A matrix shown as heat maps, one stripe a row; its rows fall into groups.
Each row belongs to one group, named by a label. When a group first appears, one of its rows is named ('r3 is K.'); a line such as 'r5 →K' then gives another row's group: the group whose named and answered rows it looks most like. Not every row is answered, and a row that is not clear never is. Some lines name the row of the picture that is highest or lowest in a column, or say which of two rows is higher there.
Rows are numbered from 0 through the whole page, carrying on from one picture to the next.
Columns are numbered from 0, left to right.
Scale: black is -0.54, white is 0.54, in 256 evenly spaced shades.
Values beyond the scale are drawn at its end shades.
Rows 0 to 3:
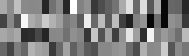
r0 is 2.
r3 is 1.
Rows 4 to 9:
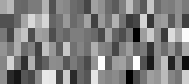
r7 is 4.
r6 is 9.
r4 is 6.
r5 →1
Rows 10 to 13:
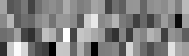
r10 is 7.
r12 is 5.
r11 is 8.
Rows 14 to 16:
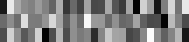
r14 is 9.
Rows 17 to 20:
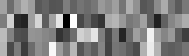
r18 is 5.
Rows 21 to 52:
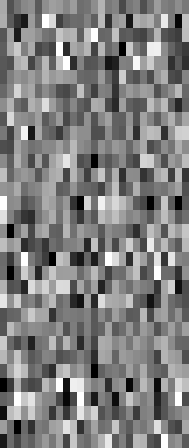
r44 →9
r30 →9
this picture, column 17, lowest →24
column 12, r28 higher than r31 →No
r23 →8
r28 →6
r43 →1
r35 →8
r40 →7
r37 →9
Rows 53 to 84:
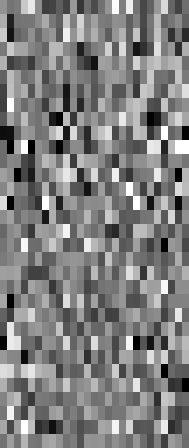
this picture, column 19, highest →67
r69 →5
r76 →9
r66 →6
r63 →9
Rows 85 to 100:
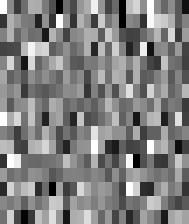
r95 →6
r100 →5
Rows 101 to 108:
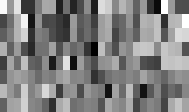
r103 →9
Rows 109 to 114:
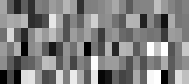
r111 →5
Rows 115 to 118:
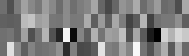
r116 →1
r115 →7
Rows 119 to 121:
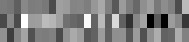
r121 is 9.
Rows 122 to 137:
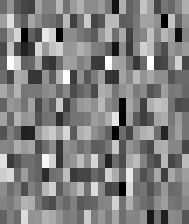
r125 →5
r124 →4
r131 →5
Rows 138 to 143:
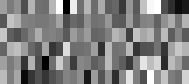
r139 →9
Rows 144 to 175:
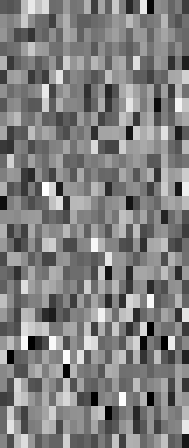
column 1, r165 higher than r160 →Yes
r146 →8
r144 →1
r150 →6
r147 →1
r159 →2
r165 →6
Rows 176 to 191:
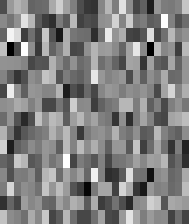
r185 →8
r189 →6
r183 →2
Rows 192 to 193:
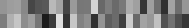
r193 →2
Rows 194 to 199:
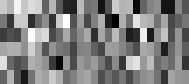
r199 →5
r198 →6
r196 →1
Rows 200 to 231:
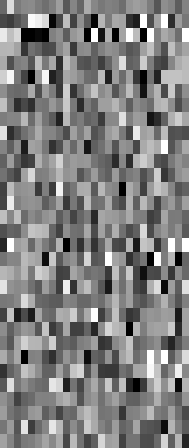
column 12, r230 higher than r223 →Yes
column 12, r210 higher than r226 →No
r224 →7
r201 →1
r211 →5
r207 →8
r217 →9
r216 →1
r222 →8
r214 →9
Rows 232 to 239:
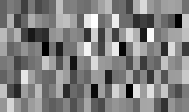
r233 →8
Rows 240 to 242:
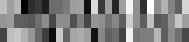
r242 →2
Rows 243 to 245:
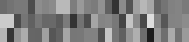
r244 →6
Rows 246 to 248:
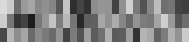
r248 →9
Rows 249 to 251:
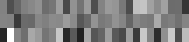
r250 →8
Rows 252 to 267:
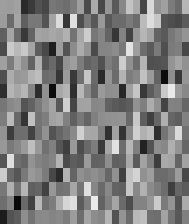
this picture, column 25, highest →261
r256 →2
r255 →2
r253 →2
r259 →5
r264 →6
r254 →5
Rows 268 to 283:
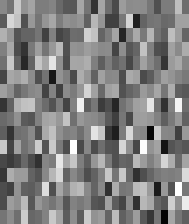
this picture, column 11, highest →275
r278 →2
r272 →5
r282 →9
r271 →5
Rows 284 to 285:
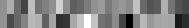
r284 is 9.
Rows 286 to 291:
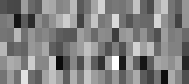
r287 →8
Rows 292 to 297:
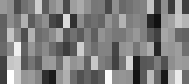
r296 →4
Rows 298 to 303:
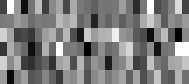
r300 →8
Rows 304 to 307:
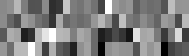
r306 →5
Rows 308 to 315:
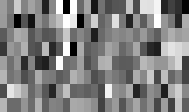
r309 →8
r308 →2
